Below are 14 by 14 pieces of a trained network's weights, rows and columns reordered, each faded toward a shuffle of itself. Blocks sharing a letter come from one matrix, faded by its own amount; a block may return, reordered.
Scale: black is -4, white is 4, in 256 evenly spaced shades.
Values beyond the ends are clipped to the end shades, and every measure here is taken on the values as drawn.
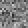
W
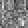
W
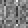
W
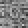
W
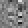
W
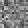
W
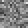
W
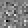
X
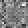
X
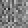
W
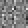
X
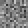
W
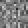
W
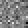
X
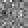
X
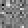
X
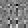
W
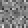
W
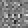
X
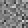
W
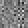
W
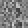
W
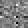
X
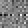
X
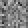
W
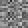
W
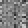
W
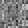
W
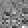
X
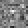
X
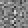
W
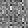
W
